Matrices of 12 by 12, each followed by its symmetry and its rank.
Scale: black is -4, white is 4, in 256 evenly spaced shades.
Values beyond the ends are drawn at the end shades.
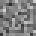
antisymmetric, full rank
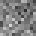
antisymmetric, full rank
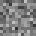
neither, full rank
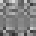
neither, rank two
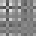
symmetric, rank one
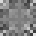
symmetric, rank two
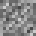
symmetric, full rank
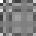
symmetric, rank one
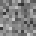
neither, full rank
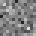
symmetric, full rank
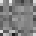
neither, rank two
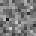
neither, full rank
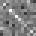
symmetric, full rank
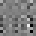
neither, rank two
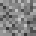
neither, full rank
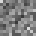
symmetric, full rank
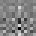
neither, rank two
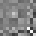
symmetric, rank two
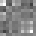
symmetric, rank two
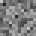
symmetric, full rank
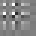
symmetric, rank one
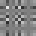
symmetric, rank one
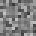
antisymmetric, full rank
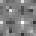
symmetric, rank two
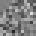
antisymmetric, full rank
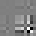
symmetric, rank one
